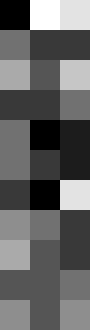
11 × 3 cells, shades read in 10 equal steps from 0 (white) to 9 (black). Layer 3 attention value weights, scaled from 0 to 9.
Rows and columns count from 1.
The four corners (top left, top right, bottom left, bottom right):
9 1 4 4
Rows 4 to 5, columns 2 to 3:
7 5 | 9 8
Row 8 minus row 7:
-3 -4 6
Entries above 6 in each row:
1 2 0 2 2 2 2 1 1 0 0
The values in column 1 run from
3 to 9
